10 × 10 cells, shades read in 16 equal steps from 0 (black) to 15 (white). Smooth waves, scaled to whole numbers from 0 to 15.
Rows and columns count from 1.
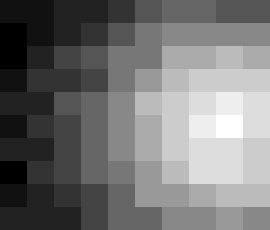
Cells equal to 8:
10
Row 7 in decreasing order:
13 13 12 12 10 8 6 4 2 2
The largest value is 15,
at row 6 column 9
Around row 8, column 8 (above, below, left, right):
13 10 11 13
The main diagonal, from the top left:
1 1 4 4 8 10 12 13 11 8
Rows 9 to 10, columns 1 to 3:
1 2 3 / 2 2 2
